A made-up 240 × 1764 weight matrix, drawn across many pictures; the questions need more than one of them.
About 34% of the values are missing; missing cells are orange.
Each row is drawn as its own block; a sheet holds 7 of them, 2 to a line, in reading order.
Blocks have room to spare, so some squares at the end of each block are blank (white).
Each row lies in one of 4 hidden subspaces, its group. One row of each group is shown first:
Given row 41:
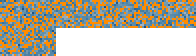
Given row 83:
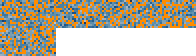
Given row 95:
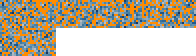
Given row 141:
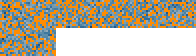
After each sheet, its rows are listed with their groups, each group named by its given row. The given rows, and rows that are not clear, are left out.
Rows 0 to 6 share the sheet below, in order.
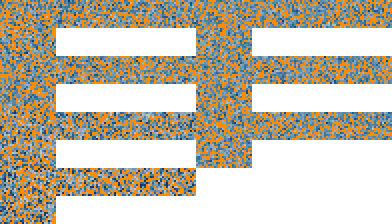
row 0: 95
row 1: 41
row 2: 41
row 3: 141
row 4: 141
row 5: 83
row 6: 141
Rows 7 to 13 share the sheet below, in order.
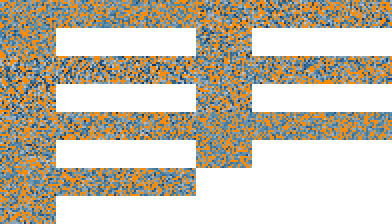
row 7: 95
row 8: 41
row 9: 41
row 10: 95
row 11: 141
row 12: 95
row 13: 83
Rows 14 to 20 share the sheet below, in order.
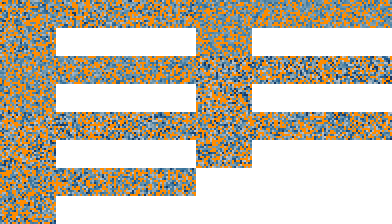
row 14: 83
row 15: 141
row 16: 41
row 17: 41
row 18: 41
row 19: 141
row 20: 41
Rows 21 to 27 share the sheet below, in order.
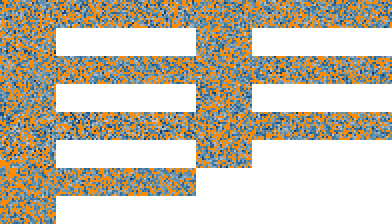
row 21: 41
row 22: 83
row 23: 41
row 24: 83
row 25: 41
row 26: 83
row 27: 83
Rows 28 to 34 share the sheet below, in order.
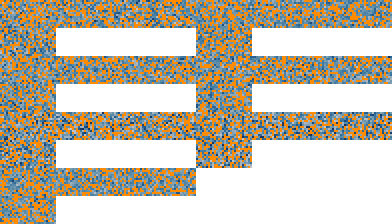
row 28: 95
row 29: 95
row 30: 41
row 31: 41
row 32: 83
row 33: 95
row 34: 95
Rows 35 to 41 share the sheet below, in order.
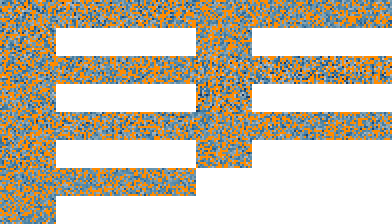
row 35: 83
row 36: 41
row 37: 141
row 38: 83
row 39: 83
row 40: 83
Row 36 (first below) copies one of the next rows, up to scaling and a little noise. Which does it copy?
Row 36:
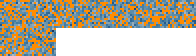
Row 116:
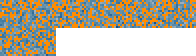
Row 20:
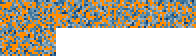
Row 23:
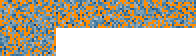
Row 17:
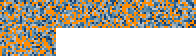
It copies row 17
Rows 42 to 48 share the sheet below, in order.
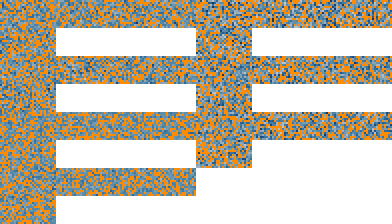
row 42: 95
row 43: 141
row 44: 83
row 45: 83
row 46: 41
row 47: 83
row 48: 141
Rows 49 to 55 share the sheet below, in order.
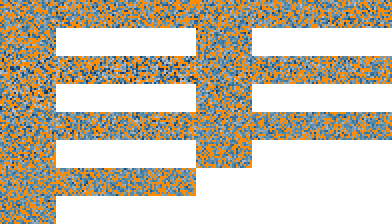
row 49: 41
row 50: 41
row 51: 95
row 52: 141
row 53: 41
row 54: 141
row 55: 83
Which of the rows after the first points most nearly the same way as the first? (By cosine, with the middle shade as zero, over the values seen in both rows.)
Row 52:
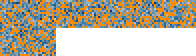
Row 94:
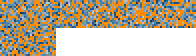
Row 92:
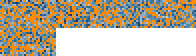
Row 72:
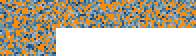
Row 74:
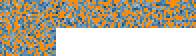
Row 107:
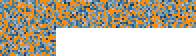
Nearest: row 92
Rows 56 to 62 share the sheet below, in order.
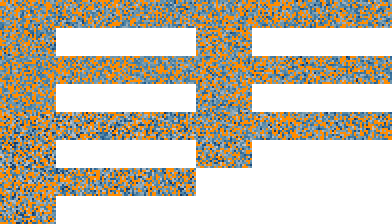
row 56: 41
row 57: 83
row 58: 41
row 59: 41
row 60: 95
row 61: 83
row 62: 141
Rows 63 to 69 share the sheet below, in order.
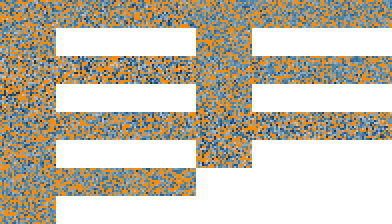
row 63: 41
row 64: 41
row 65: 83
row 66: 41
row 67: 41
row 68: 41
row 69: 95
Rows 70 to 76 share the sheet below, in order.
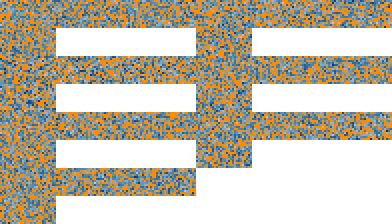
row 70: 41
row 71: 95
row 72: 141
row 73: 95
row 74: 41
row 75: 95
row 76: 41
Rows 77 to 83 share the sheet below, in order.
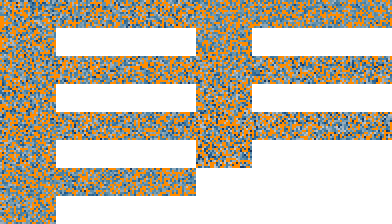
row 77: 141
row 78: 95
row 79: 95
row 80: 41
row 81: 83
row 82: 141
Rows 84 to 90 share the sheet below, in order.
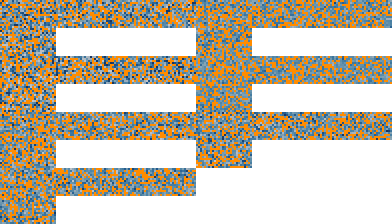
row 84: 141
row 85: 141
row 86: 41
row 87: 41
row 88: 95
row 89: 141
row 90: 41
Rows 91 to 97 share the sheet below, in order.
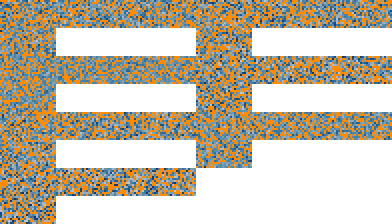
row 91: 141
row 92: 141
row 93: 95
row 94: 95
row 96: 41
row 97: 95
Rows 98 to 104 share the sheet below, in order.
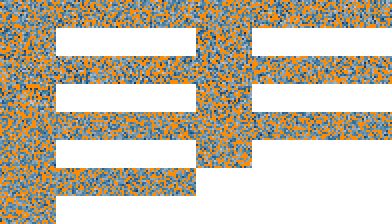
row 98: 83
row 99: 83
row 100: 141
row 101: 141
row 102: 41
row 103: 141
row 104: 95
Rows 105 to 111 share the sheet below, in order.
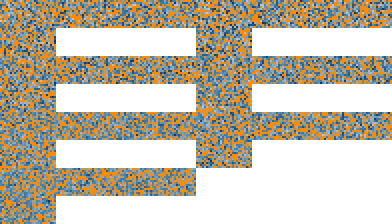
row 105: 41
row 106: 41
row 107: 83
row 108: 41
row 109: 95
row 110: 41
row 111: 83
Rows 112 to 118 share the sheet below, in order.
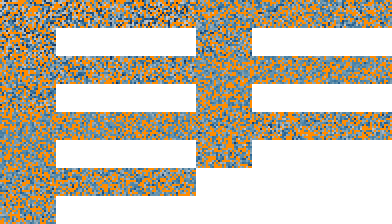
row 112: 41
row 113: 41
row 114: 141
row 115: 95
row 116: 41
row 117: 83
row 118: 141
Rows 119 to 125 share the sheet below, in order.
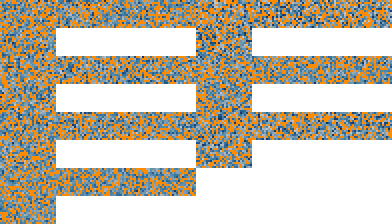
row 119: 141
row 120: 83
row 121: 141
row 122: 141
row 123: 83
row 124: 83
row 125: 95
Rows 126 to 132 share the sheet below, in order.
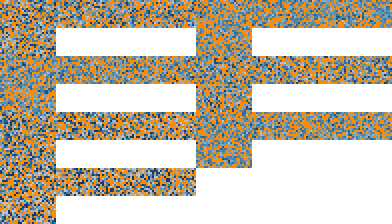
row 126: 141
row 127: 141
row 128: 95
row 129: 83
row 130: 41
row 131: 141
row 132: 141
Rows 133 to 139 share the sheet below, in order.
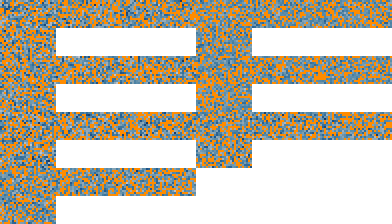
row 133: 141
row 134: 141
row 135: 83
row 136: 83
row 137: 141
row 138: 95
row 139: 95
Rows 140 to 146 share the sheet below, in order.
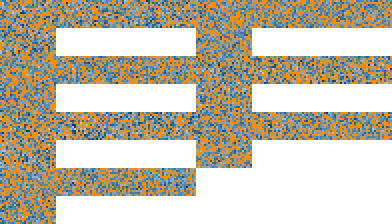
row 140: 95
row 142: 83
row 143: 41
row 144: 83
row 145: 83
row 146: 83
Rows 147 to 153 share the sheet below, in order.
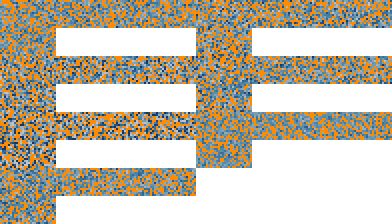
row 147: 141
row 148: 141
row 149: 41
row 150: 141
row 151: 95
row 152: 41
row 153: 141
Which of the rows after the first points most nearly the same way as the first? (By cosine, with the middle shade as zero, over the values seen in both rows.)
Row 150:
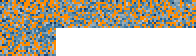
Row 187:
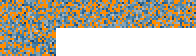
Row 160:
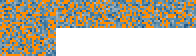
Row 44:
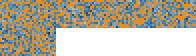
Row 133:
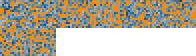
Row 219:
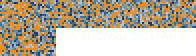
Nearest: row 219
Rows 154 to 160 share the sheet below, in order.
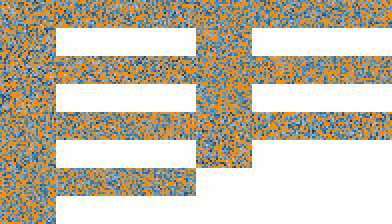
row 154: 41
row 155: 95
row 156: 141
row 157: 83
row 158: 95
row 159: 41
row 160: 41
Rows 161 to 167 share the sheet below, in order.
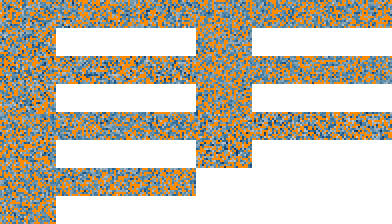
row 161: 141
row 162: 95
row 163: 41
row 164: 83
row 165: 41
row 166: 41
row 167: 83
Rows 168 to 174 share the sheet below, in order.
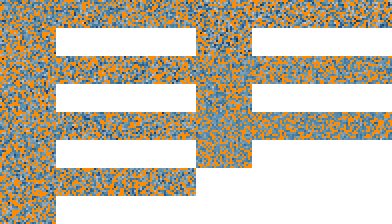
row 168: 83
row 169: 41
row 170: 95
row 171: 83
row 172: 83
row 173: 41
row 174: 141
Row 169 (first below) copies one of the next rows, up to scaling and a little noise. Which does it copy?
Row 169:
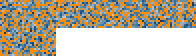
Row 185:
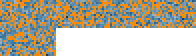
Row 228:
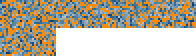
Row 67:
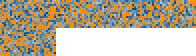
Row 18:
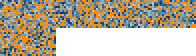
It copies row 228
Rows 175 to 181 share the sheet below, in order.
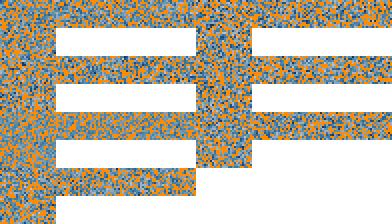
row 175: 41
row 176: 141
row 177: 95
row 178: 95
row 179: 95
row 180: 95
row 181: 141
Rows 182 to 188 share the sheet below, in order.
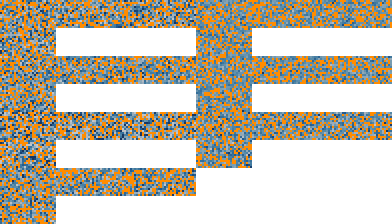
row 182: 95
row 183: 95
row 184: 141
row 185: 41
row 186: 141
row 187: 95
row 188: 95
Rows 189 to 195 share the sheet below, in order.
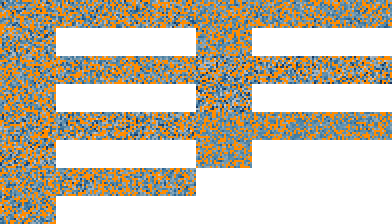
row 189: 95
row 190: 41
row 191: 41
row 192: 141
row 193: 95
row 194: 83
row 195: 83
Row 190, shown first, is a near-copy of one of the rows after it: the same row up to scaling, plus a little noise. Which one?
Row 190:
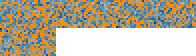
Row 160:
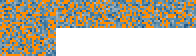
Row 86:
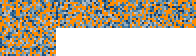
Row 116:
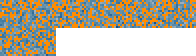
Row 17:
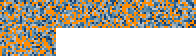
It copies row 116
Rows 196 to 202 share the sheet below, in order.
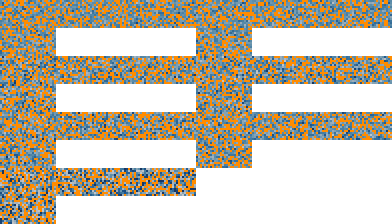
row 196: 95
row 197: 95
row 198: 141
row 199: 141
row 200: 83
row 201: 95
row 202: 95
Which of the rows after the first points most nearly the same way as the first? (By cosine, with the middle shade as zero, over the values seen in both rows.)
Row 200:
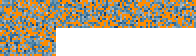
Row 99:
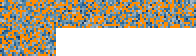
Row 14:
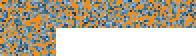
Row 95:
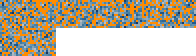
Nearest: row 99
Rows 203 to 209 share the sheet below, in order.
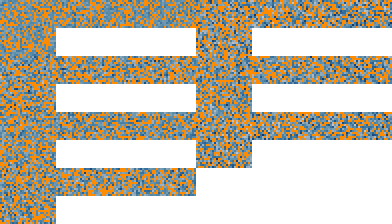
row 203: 83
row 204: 41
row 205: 41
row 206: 41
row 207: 95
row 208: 141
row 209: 83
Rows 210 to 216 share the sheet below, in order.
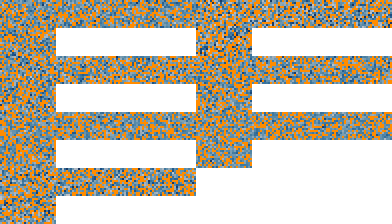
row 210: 95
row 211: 41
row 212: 141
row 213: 95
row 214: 141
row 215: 95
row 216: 141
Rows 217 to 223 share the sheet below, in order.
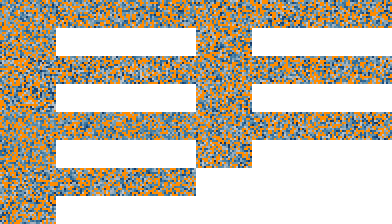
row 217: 41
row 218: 83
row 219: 141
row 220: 95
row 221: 83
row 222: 41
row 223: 141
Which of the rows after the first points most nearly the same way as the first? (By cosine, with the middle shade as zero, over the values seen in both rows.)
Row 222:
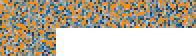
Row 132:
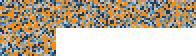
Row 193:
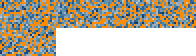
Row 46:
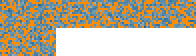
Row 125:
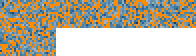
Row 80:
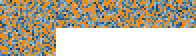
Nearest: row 80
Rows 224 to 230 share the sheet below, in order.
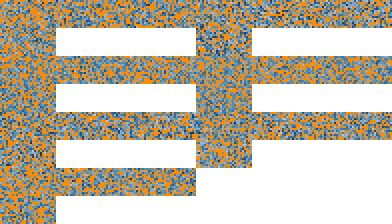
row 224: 141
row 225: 83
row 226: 83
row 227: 83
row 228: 41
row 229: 83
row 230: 83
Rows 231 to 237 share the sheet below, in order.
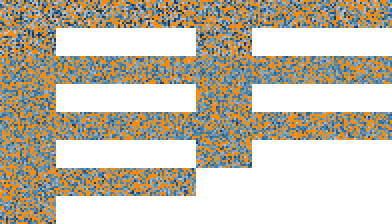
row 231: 41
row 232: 141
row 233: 95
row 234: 83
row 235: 83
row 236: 141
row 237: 41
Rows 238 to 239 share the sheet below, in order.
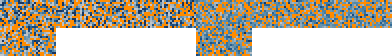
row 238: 83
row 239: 83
